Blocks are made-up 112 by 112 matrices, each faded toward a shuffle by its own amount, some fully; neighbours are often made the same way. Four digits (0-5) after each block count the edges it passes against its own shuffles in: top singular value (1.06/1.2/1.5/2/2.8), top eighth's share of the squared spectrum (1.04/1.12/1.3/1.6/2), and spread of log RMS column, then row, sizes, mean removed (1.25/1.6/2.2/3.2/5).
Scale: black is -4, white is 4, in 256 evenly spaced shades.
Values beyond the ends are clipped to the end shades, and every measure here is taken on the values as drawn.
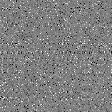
4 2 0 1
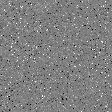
1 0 0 0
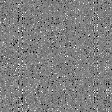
4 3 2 1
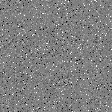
2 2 1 0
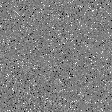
2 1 0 0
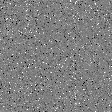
1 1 0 0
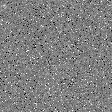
1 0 0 0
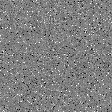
2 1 0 0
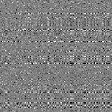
5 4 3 4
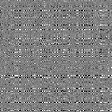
5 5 3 4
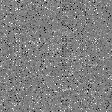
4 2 1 0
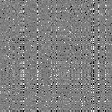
5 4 3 3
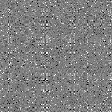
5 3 2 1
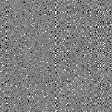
5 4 3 2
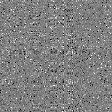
4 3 2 1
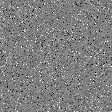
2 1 0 0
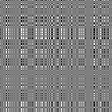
5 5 5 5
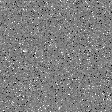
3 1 0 0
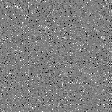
4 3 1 1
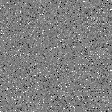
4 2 1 0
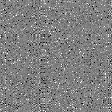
4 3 2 1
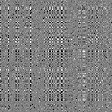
5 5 4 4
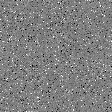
2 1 0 0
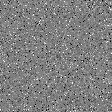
3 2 0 0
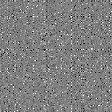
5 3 2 2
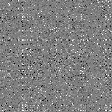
4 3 2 2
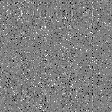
4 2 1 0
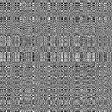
5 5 4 4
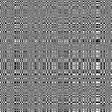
5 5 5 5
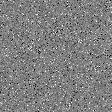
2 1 0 0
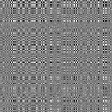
5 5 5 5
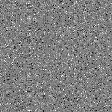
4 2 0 1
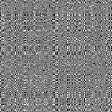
5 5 4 4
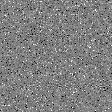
3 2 0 0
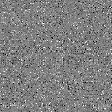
4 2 1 1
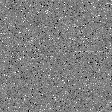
1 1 0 1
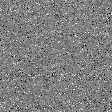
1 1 0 1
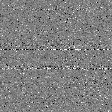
3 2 0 3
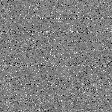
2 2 0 2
